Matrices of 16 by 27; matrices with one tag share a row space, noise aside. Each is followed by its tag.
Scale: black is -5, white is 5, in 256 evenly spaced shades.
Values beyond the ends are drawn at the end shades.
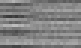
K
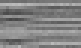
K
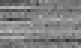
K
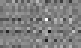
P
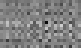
P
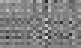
P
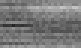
K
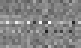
P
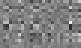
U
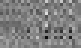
P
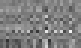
P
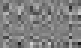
U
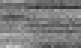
K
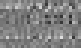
P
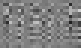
U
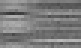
K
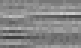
K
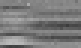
K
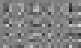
U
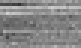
K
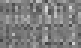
P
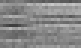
K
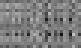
P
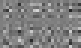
U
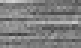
K
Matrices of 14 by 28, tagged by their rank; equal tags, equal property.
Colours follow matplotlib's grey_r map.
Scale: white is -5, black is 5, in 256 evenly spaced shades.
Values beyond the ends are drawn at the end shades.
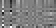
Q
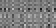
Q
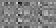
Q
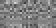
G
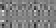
Q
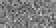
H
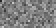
H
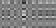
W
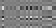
W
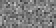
H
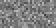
H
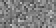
H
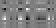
W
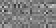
G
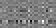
Q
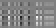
W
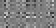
Q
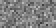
H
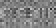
G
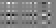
W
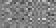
G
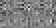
G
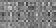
G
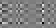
W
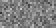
H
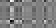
W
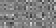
G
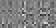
G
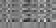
Q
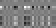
W
